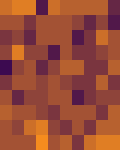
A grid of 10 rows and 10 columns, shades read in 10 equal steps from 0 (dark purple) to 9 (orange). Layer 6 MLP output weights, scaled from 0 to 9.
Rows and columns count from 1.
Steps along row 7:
down up same up same down up up same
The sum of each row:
57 39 40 41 39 41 37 47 51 61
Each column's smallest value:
0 2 2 1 1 3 1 2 3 1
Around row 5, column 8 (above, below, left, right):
3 3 6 3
